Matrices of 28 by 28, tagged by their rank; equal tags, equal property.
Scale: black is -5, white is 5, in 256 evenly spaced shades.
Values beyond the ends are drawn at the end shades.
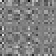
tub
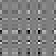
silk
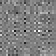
tub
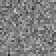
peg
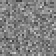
peg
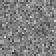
peg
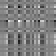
silk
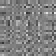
tub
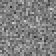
peg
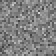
peg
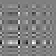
silk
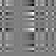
silk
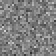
peg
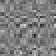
tub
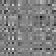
tub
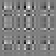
silk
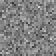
peg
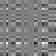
silk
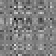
tub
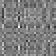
tub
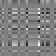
silk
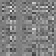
tub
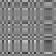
silk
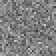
peg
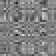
tub
